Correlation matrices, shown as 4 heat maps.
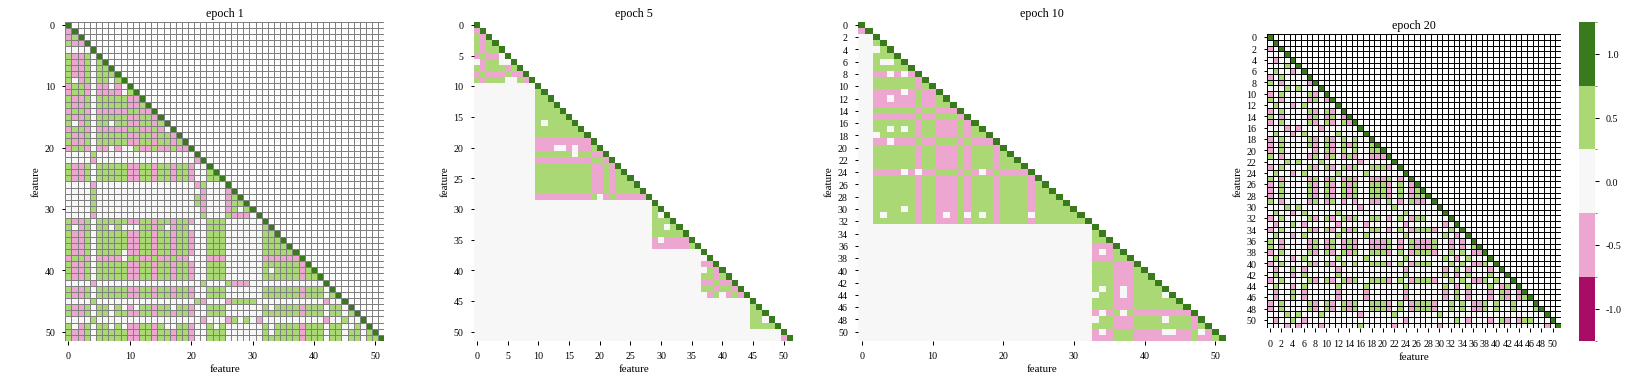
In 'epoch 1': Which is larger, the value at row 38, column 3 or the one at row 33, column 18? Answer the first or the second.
the second
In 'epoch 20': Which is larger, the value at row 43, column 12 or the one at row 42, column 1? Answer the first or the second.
the second
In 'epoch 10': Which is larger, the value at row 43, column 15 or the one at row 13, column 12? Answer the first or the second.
the second
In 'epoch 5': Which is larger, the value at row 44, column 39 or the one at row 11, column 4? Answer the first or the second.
the first
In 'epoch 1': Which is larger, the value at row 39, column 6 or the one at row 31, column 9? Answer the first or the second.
the first
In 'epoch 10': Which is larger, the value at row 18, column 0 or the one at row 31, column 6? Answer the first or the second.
the second
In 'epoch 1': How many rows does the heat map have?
52
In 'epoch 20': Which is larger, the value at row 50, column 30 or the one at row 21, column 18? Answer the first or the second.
the first
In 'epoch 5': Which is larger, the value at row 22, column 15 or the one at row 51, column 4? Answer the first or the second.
the second
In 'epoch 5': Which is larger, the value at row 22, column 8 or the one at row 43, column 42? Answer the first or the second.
the first
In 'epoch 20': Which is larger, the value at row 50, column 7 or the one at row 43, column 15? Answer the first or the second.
the second
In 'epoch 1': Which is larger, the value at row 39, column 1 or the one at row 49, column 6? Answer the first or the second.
the second
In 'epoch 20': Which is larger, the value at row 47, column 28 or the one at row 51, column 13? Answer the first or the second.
the first
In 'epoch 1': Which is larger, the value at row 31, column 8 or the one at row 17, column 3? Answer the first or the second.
the first
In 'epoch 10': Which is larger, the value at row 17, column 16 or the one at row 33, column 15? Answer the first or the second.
the first
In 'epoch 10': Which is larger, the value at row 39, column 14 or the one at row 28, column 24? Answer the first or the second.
the first
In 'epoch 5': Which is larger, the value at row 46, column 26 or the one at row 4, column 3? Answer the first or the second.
the second
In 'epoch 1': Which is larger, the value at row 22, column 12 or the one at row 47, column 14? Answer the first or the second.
the first
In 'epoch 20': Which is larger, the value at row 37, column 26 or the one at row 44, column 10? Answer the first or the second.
the second
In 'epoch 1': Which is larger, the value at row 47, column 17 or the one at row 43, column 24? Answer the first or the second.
the second
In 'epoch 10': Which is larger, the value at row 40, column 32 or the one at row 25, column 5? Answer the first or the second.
the second
